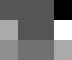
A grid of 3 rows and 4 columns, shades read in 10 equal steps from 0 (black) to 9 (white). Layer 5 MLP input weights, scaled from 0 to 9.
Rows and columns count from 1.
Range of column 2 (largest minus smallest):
1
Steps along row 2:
down same up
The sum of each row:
9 21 19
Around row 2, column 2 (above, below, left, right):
3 4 6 3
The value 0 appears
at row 1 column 4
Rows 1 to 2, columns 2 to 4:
3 3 0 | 3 3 9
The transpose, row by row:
3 6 5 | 3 3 4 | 3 3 4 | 0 9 6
